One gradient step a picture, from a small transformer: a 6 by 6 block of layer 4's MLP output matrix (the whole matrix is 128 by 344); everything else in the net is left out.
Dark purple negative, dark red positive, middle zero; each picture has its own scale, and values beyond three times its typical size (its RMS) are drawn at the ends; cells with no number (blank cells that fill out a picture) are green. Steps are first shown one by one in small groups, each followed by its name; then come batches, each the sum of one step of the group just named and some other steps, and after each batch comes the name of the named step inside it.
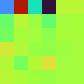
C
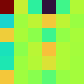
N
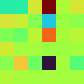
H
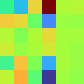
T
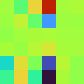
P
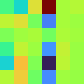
T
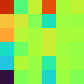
T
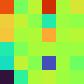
H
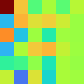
N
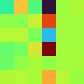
C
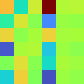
T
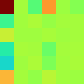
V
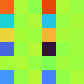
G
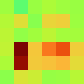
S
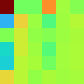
V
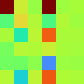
V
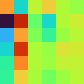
S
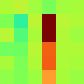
G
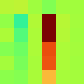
G
